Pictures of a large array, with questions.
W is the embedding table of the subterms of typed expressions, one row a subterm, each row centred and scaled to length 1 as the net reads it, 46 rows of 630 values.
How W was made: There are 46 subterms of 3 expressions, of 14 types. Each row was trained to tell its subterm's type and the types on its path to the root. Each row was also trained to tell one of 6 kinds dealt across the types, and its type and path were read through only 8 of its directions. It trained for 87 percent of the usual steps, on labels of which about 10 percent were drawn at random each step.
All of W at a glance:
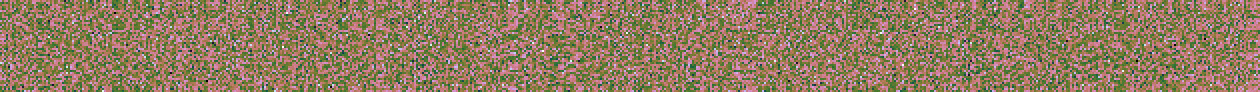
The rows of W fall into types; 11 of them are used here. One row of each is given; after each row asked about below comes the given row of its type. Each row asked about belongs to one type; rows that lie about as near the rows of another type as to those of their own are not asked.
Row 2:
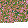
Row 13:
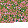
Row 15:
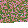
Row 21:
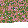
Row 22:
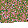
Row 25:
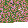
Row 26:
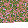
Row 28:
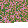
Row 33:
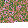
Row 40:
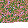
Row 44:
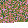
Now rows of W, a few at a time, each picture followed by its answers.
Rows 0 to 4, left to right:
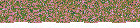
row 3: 40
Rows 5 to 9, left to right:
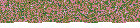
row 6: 2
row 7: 22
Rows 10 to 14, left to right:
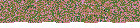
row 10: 40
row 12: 44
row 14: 13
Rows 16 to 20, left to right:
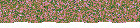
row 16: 2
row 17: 28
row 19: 28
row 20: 26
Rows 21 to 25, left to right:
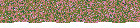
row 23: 15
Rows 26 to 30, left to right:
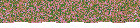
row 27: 13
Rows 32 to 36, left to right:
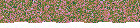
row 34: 33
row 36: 22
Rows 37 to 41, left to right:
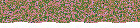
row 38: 40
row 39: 28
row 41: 44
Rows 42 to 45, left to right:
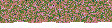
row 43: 13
